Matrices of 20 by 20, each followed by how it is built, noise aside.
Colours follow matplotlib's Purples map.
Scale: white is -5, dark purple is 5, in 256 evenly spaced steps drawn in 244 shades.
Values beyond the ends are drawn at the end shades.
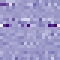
uneven rows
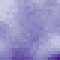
smooth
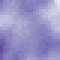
smooth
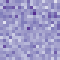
uneven rows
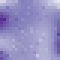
smooth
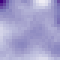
smooth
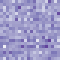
uneven rows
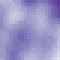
smooth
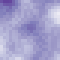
smooth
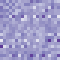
uneven rows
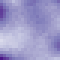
smooth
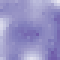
smooth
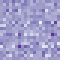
uneven rows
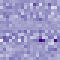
uneven rows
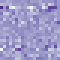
uneven rows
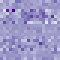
uneven rows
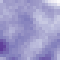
smooth
